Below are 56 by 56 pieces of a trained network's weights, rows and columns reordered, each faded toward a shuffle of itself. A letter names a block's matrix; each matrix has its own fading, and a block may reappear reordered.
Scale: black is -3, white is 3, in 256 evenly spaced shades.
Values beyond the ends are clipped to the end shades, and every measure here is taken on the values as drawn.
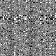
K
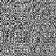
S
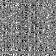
K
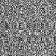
S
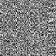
S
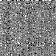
K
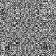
S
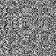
S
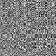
S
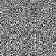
S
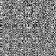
S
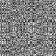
S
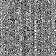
K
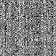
K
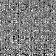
K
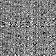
K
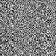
S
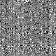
K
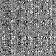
K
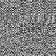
S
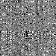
K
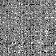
K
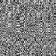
S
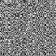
S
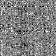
K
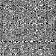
K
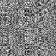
S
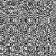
S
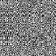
S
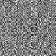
S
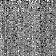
K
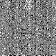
K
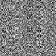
S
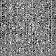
K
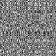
S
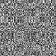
S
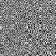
S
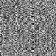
S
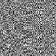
S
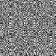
S
